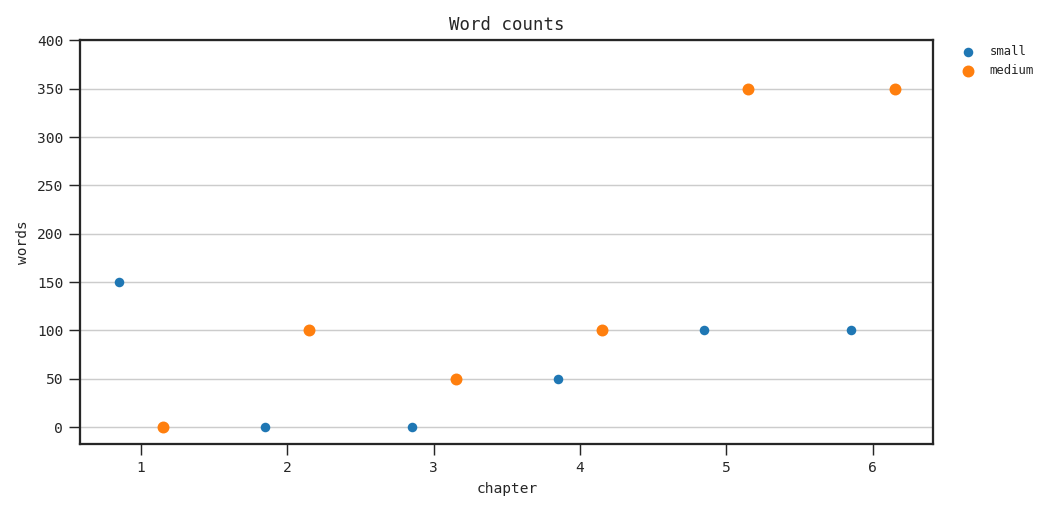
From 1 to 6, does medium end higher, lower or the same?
higher
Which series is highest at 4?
medium
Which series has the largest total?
medium
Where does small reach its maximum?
1
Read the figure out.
Title: Word counts
x-axis: chapter, ticks 1 2 3 4 5 6
y-axis: words, ticks 0 50 100 150 200 250 300 350 400
Legend: small, medium
Values:
small: 150 0 0 50 100 100
medium: 0 100 50 100 350 350
